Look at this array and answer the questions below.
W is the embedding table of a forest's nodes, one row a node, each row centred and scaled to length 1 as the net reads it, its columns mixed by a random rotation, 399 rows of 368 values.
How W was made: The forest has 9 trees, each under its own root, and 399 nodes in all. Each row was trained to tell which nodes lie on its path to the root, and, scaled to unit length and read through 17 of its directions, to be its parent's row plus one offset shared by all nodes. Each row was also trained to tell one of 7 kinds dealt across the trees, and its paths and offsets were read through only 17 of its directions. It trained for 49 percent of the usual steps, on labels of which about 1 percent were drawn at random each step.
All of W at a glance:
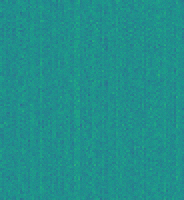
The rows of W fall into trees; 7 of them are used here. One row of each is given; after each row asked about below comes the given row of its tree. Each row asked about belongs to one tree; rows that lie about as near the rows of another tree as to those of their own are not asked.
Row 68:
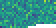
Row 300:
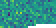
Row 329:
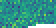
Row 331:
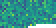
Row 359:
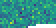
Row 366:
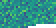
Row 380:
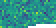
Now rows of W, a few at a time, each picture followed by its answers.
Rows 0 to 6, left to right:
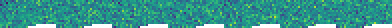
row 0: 366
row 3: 366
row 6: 331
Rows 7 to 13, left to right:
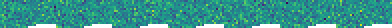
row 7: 331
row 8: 380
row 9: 68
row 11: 300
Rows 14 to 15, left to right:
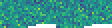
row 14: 380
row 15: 366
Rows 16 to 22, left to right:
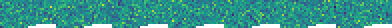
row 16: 359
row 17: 68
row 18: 366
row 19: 68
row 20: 300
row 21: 331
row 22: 300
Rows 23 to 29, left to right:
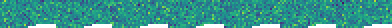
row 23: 331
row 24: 366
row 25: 380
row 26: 331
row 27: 366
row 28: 331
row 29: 366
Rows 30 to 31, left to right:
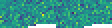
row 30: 300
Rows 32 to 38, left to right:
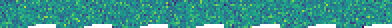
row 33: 300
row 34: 68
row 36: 68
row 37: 68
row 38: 331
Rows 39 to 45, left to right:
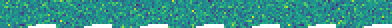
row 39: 300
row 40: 68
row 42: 380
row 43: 366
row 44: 300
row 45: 68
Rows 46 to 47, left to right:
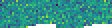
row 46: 68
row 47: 331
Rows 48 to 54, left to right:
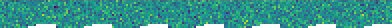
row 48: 331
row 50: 366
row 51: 331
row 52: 366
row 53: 359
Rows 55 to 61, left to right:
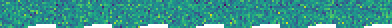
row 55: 300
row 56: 380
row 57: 68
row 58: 300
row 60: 331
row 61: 331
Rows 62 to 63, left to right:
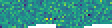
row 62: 359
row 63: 68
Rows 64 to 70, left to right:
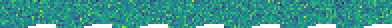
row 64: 68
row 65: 380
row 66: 300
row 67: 380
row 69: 331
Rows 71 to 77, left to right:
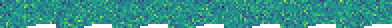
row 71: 300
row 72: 366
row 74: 380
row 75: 68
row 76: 380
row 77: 331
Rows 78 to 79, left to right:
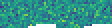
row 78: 331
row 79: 68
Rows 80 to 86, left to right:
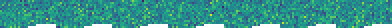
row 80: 366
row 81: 366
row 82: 380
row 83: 331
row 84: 366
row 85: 331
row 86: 68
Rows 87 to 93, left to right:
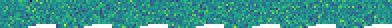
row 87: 300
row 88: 359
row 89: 300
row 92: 68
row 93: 68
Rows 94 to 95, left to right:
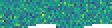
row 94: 300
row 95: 68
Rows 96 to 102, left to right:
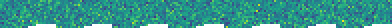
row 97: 380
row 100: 300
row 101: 366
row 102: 68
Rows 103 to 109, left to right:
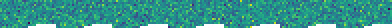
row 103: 331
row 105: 68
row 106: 359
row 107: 300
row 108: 331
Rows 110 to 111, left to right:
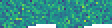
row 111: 300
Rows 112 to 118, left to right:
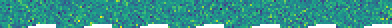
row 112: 300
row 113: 366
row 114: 331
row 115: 380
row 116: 68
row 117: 366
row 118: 359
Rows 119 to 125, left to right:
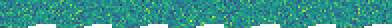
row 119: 366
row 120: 366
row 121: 300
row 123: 300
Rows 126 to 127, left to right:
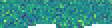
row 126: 68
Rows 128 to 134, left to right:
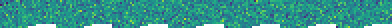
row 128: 366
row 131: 68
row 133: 359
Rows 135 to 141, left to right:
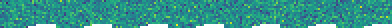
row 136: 300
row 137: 331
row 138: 300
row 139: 331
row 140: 359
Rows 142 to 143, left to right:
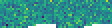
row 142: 380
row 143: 331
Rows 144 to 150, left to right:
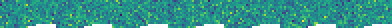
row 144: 300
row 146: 300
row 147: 380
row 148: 68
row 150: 366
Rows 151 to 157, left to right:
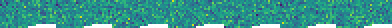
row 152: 331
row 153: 68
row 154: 331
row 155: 68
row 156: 331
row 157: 380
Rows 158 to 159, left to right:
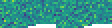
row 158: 68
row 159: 366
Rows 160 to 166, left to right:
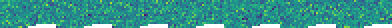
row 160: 68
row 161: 68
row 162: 68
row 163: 331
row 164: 68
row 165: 380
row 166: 331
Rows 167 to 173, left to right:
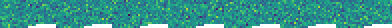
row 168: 359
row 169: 331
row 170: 68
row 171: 300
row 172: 68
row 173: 366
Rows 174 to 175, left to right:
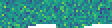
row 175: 380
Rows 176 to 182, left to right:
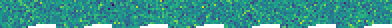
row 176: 300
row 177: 380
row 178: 331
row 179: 68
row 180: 300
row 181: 380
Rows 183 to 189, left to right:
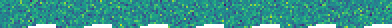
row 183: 300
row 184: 68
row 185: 300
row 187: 68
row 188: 300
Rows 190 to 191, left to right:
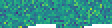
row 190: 366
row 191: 380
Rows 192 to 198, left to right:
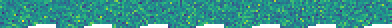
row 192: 366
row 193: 366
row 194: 300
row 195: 331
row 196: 300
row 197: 68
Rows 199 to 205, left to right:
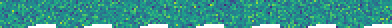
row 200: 366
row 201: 366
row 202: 300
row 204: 331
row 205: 359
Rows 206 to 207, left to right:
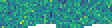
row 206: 300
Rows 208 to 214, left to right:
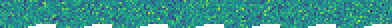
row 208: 331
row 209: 380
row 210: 380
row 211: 366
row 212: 68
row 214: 300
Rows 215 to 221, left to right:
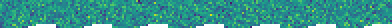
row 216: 359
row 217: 300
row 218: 300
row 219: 366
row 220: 300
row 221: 331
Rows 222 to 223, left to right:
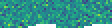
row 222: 366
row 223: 300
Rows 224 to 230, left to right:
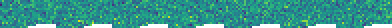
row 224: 359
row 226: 331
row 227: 300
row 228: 68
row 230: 331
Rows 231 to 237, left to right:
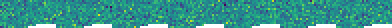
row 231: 331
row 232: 331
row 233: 68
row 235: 331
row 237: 300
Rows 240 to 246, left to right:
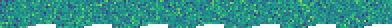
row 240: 380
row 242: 331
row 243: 331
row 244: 300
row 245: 300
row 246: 300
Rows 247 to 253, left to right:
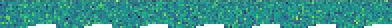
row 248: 331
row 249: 331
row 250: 331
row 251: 331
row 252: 366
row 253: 331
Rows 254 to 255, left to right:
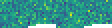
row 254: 331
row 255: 300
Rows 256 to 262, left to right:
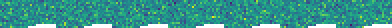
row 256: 380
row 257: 366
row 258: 366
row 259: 366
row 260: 366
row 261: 380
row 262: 300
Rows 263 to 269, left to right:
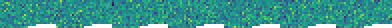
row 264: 366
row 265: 331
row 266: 68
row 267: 366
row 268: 366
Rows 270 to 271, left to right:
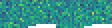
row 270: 366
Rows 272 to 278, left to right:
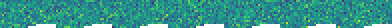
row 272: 366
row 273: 331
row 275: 300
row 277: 300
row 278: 300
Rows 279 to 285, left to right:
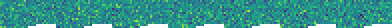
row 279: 380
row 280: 366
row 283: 366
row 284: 366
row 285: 359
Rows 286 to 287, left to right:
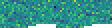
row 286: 331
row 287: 300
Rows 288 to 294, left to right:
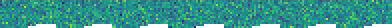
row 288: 331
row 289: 366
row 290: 300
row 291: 366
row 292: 68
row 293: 380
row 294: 300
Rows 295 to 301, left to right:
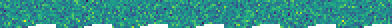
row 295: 366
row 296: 300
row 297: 380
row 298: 329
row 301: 68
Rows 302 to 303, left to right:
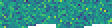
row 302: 380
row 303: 68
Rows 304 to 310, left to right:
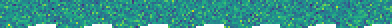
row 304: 300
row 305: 380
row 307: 366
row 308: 380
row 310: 366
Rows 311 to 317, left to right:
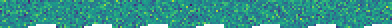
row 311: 359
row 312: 331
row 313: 331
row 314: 68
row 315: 366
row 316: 68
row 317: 359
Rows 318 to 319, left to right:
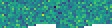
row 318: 331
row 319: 366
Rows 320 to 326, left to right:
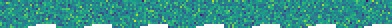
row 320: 380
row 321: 380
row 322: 366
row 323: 68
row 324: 331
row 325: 366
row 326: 300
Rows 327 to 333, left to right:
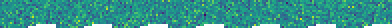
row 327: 331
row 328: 366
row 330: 68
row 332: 366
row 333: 68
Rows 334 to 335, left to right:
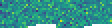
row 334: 359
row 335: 68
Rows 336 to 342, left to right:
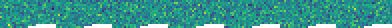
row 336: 300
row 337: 380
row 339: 380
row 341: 331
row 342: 68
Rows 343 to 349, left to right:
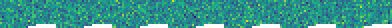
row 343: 380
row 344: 366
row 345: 300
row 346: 331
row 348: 366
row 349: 380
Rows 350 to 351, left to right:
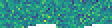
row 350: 68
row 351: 380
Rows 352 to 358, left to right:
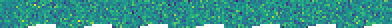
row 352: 68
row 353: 366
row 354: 331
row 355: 366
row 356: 366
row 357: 366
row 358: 331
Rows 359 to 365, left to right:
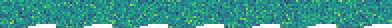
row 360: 68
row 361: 380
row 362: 300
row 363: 366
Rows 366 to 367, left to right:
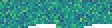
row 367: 380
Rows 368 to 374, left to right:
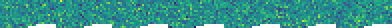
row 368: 300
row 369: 331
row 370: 380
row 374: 366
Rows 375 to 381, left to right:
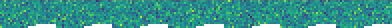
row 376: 380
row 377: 359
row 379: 331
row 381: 366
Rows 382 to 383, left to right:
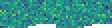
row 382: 331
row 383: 300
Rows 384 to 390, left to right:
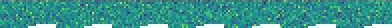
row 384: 68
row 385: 380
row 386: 68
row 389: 366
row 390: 68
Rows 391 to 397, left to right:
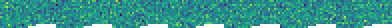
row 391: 300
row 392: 380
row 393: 300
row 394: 331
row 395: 68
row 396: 359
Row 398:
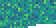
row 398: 68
